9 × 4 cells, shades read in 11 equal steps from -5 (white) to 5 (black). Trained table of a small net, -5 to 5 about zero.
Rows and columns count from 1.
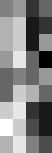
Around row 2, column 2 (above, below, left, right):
-1 -3 -2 4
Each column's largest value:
1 0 4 5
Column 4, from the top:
1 3 -1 5 -1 1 4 4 2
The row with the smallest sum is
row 9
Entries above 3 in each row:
0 1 1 1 0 0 1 1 0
